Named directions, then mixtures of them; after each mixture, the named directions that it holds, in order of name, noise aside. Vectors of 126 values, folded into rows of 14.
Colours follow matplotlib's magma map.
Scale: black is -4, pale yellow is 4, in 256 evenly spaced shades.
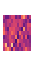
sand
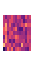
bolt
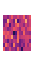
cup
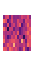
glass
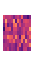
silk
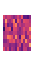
silk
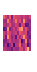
bolt, glass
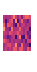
silk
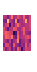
cup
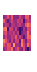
bolt, glass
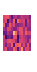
bolt, cup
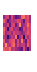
glass, sand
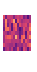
bolt, silk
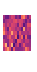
sand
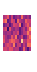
glass, silk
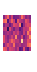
glass, silk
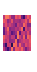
sand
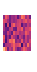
bolt, glass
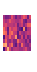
bolt, sand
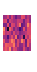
glass, sand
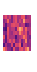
bolt, glass
